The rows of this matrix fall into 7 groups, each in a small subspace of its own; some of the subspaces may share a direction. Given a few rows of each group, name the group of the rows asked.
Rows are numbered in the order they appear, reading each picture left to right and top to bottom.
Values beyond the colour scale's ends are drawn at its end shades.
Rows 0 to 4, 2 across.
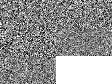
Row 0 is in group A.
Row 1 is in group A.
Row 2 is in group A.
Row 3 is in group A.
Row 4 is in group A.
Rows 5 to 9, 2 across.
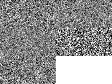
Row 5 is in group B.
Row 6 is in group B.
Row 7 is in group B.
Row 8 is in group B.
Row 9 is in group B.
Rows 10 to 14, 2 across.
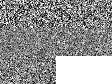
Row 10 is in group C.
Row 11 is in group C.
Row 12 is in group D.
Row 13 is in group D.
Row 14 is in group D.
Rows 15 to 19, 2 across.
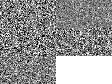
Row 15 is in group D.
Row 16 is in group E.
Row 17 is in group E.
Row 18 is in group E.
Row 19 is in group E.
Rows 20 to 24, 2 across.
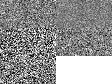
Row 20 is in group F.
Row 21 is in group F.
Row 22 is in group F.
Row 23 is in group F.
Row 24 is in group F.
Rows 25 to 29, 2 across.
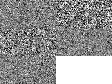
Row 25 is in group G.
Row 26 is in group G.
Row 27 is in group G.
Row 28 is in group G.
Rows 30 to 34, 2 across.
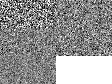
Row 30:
G
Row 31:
D
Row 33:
B
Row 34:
B
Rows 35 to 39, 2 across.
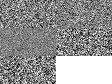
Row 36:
G
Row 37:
E
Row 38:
E
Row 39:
B
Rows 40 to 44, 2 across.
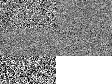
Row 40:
A
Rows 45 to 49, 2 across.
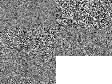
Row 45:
E
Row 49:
F
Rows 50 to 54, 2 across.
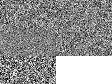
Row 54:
C
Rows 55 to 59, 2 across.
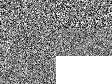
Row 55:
A
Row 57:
A
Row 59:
A
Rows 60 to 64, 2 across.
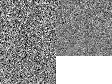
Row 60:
D
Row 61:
C
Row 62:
A
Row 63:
G
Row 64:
F
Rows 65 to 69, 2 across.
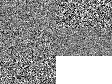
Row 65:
F
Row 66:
B
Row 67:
F
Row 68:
G
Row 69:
E
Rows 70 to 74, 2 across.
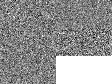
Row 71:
F
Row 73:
B
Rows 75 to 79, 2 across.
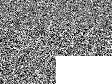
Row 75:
D
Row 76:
D
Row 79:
B
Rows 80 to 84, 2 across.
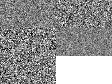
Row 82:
E
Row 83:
C
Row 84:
E
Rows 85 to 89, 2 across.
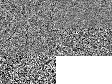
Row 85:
C
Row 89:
A
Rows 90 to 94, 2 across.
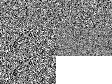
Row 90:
A
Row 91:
F
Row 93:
E
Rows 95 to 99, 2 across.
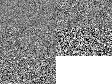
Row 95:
F
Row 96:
E
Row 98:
B
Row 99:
D
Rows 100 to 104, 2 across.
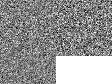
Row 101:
D
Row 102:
G
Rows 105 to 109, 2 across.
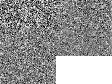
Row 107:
B
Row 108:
A
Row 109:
G
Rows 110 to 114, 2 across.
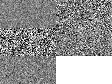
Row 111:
B
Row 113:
F
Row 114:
F
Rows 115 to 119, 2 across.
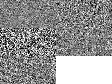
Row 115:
G
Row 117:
C
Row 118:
E
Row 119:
G
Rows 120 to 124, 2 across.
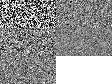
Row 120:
F
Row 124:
B
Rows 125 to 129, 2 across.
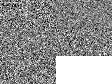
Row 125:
F
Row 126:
G
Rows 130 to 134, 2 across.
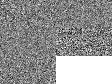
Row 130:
C
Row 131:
A
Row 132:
B
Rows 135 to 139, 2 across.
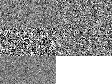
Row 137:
E
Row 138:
G
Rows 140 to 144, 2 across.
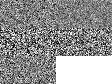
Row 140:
E
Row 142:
C
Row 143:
F
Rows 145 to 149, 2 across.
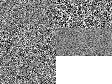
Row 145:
A
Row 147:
A
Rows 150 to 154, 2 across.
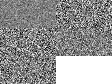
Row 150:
E
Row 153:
B
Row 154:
D
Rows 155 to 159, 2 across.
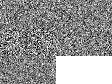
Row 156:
C
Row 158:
B
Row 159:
G
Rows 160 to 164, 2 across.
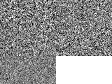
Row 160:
F
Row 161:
F
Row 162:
F
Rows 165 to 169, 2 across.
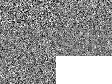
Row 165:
E
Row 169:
B
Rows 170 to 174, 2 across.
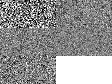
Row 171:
A
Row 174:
A
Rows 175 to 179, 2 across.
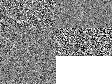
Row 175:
E
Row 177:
C
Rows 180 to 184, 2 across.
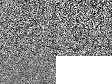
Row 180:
F
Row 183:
G
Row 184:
G
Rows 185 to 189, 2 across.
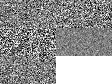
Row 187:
G
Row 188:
F
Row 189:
A
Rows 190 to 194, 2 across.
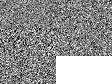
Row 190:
A
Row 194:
E
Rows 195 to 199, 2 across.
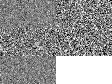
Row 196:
F
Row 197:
B
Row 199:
A
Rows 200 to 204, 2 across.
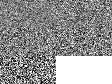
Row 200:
G
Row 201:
G
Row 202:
A
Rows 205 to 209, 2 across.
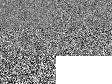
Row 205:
A
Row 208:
B
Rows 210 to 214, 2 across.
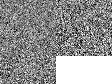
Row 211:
C
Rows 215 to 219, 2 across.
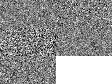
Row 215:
E
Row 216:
E
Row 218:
B
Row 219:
C
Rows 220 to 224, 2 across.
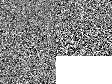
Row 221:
F
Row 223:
G
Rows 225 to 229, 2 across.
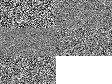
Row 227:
F
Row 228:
B
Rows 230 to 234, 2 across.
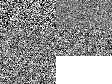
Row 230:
A
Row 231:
F
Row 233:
G
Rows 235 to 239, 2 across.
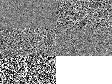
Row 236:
G
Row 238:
D
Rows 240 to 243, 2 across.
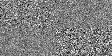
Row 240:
E
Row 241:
E
